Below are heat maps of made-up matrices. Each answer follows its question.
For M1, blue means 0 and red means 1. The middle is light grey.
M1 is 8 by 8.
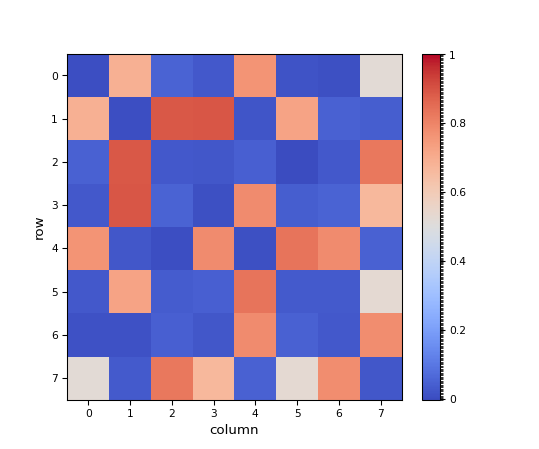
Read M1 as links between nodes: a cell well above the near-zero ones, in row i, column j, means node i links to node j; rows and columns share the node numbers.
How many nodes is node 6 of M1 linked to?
2
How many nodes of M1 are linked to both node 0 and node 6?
2
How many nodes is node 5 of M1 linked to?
3
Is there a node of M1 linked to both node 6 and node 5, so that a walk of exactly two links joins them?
yes
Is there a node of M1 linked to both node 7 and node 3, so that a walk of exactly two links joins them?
no
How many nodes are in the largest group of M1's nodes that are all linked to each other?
2
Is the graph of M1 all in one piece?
yes
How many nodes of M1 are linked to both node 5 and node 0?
3
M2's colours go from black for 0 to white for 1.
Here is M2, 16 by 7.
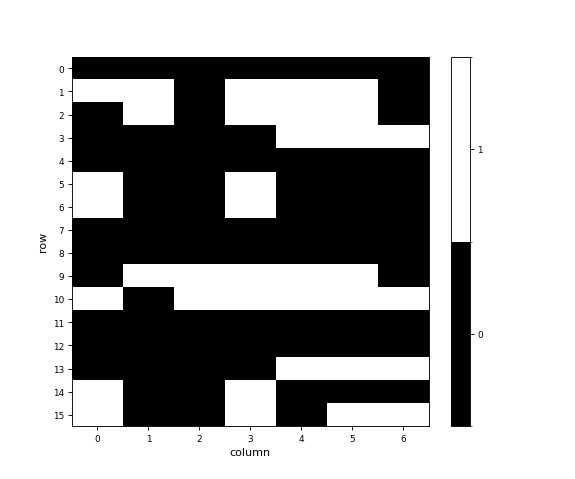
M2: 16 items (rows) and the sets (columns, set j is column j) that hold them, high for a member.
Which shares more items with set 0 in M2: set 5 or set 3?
set 3
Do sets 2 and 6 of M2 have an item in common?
yes
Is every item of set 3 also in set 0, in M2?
no
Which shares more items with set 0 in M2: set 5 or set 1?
set 5
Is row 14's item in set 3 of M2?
yes
